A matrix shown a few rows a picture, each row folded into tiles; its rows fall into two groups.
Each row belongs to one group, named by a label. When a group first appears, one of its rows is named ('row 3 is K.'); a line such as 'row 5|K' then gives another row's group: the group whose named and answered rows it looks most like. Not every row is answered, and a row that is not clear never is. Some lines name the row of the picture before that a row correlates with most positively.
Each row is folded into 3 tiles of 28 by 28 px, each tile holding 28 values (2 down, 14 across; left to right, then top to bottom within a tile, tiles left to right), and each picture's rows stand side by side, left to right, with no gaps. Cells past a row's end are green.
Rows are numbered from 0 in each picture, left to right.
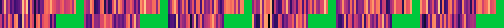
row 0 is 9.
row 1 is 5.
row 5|5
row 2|5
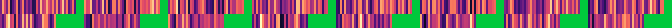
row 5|5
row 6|9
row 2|5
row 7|9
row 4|9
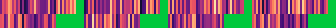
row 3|9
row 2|9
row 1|9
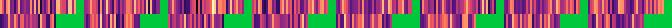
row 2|9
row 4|9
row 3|5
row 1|9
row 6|9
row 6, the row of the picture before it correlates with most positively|1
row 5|9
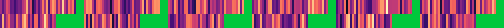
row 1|5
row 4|9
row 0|9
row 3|5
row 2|5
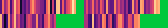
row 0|5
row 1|5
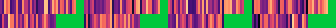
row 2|5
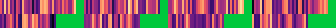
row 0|9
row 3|5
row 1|9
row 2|5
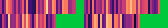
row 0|9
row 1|9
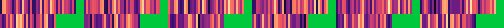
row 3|9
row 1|5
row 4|9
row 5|9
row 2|5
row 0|9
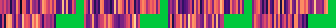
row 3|9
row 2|9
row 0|9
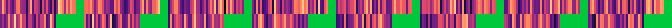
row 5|5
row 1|5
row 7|5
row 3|9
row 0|5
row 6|9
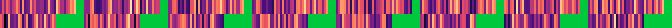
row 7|5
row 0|5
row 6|5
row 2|9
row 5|5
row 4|9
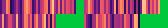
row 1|5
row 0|9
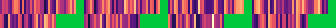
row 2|5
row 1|9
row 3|9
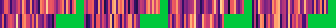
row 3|9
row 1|5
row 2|9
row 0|9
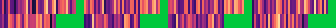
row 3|9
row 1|5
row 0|9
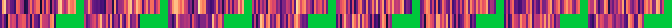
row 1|9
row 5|9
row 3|9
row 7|5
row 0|5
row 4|9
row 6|9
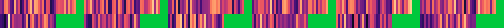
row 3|5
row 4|5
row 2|9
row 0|5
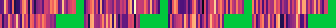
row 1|9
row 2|9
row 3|9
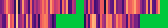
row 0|9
